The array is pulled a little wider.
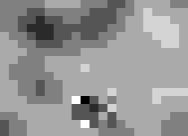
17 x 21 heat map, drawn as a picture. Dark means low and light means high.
Odd rows or columns: none. Average level on the scale: 60%. Ninth with the lowest average: top left. Odd patch: rougher, in the bottom middle. Calmest part: middle right. Roughest part: bottom middle. Ninth with the highest average: top right.
